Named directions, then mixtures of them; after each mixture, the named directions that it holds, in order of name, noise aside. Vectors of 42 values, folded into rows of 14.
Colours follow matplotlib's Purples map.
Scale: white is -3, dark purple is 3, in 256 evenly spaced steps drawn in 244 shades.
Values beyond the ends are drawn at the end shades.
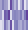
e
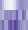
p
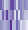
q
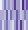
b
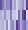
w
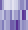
p, w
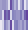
e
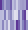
w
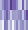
b, e, p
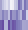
e, p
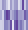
b, e, p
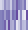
w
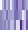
b, q, w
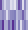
b, e, p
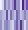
b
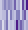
b, w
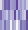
p, q, w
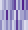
b, q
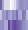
p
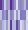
q, w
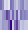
e, p, q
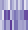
e, p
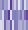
e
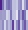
b, e, w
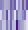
b, q, w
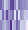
q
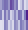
e, p, q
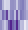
p, q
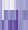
p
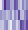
b, p, q
